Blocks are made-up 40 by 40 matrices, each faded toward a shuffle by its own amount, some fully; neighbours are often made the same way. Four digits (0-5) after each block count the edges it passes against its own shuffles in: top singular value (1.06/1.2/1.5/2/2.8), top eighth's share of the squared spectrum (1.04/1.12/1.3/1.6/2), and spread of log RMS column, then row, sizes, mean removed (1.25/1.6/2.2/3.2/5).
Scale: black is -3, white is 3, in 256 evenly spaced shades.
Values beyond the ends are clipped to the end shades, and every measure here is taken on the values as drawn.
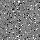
2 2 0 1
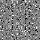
3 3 2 1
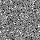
0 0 0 0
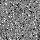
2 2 0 0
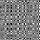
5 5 3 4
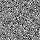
1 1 0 0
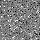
0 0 0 0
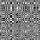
4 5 3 3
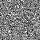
0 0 0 0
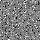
0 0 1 0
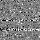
2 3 0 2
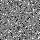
0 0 0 0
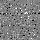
2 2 0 1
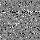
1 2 0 2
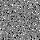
1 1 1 0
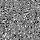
3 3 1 1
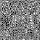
3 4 2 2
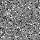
1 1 0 0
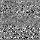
1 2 0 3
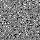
0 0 0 1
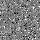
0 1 0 0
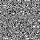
0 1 0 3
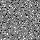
2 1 0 0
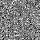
2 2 0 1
